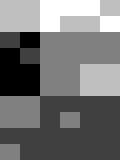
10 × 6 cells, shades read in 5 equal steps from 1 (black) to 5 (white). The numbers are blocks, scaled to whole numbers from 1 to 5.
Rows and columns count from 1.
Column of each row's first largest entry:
3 3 3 3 5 5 1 1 1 1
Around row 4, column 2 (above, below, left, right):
1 1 1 3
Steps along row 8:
same down up down same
